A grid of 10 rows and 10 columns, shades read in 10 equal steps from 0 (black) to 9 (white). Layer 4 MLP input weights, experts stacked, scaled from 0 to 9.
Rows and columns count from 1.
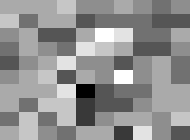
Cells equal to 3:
14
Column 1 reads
6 7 5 4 3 5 6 6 4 6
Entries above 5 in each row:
5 3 5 4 3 5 6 5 5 5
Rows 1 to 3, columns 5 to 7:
5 5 6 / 3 4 4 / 6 9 8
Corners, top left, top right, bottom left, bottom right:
6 5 6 3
